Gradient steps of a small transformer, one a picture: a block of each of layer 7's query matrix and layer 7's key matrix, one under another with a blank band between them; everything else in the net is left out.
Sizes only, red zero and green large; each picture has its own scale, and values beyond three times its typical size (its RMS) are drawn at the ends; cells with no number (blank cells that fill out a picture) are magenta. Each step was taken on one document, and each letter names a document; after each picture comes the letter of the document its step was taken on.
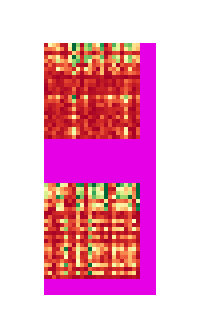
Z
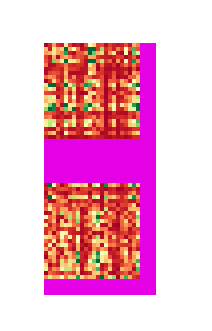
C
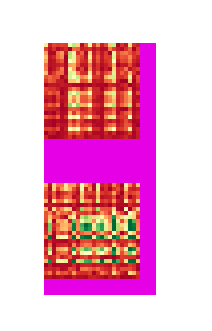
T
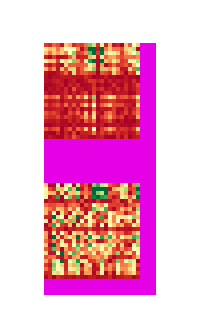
C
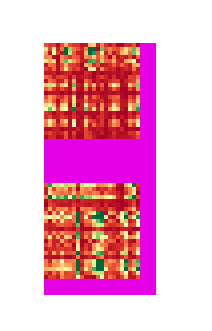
C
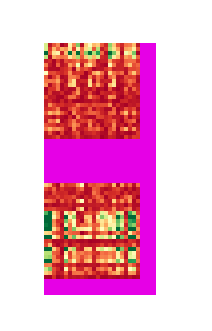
T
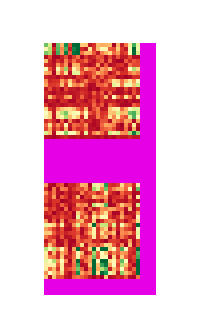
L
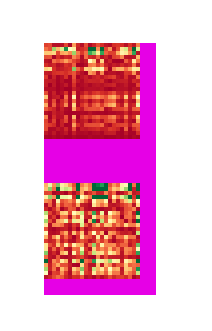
C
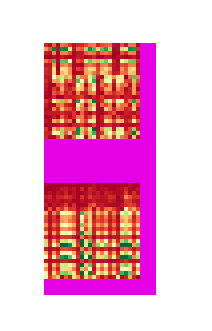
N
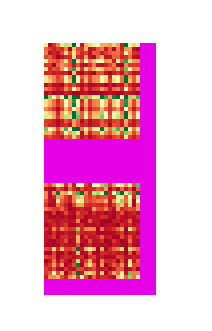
Z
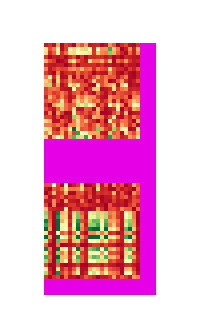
T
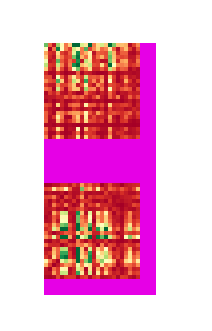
T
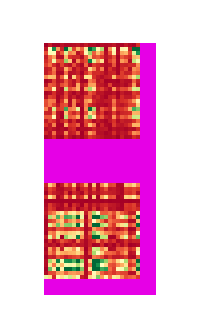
C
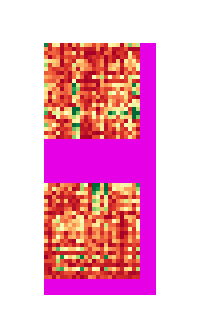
L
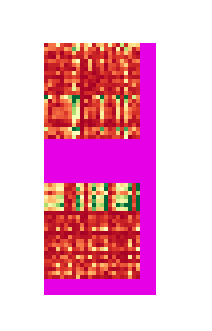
Z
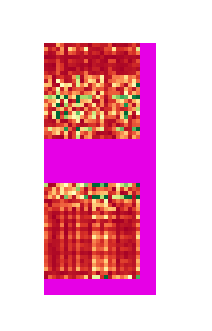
L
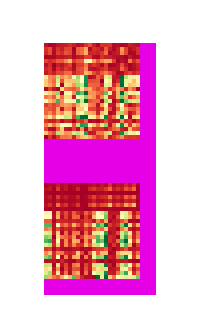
N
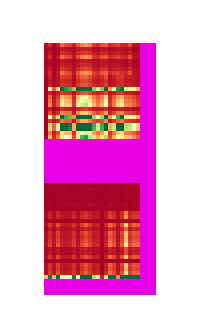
N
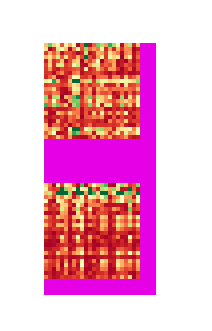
Z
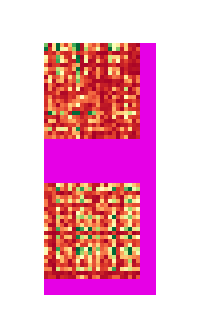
T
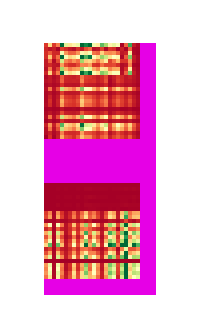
N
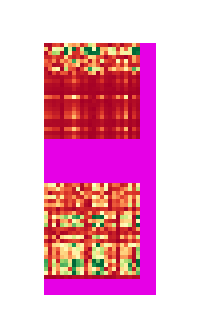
C
